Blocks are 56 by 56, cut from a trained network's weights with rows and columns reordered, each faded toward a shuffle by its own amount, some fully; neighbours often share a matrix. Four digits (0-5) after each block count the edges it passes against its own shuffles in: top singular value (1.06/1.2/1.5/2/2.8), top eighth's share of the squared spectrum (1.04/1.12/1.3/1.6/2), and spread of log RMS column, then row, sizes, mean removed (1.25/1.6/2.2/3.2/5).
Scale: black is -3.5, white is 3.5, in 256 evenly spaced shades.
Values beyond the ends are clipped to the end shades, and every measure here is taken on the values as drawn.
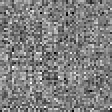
3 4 2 2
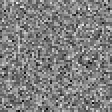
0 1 0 0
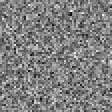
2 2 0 0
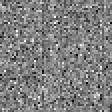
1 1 0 0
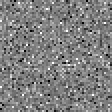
0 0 0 0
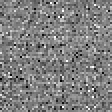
2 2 2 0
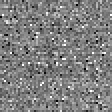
1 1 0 0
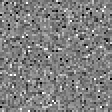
0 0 0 0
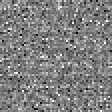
2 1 1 0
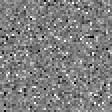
0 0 0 0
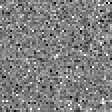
0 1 0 0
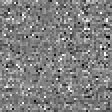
2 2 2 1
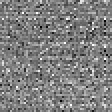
3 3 2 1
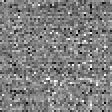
3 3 2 2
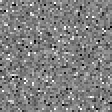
0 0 0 0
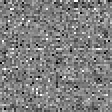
2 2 1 1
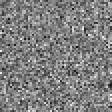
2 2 0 0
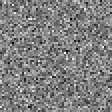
1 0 0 0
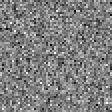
1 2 0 0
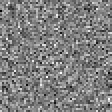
3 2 1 0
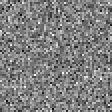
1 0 0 0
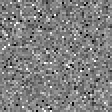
0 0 0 0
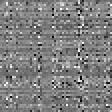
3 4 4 2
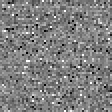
1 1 0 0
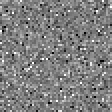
0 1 0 0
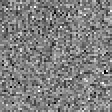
0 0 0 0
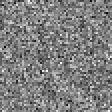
1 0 0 0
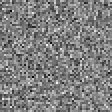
3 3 0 0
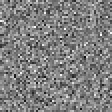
3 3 1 0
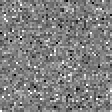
1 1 0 0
